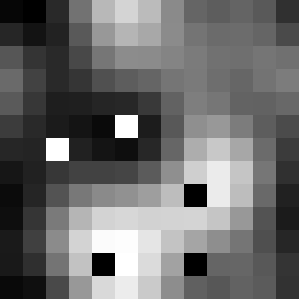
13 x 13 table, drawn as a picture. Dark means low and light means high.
The bottom middle is the ninth with the highest average. The top right is the calmest part. Overall the values sit about 40% of the way up the scale. Five lone cells stand out: two far higher and three far lower than their neighbours.
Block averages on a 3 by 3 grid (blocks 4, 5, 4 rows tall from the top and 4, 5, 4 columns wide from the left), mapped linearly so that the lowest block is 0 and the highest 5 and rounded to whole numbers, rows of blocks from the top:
032 / 023 / 152
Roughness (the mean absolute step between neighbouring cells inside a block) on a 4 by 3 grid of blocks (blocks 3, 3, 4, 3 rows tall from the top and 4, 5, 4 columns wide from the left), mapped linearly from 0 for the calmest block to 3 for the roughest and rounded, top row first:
100 / 020 / 221 / 130
